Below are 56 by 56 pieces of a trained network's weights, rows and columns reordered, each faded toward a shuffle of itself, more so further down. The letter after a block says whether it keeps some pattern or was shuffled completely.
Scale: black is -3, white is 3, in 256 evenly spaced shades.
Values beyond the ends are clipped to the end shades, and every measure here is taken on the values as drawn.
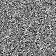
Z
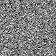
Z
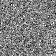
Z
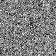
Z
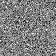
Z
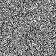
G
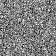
G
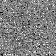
Z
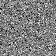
G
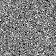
G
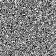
Z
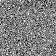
G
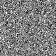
Z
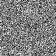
G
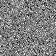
G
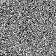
Z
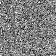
G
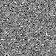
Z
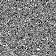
G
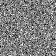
G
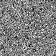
G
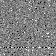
Z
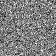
G
